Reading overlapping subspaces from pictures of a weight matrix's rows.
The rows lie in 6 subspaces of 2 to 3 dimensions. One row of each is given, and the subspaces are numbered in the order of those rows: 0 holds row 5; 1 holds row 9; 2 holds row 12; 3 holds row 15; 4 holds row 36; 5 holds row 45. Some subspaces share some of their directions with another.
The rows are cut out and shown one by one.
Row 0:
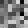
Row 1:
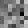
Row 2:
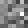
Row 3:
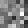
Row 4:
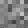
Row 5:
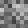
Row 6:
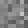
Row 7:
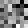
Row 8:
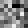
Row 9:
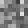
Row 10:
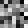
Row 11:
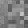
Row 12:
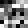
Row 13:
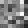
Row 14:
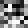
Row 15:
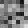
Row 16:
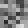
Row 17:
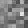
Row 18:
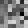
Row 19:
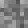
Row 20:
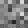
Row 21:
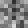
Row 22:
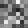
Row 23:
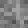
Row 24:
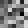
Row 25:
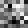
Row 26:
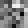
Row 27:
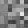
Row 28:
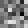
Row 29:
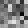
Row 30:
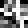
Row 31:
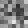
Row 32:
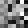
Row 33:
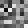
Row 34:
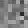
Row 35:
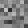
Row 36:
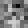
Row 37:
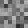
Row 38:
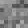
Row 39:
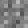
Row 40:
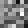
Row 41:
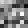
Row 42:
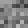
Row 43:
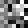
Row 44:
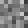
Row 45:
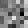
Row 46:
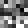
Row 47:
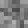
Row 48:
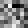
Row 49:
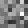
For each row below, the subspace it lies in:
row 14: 0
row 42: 2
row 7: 2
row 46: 3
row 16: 3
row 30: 1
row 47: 1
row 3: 5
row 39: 0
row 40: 0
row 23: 1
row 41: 2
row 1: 5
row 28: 4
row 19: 1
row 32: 2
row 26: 4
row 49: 4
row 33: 4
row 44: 3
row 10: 3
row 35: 4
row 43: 2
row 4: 5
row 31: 1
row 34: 1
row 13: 3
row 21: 1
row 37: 3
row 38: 2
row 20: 5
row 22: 3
